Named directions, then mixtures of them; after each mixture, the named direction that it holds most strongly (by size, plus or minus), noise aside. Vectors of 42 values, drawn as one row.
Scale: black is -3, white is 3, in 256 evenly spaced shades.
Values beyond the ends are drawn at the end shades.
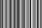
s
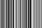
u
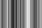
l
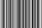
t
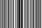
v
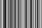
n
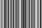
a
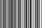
n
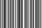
v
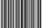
a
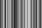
t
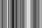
l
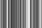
l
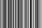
n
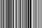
u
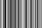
n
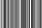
a
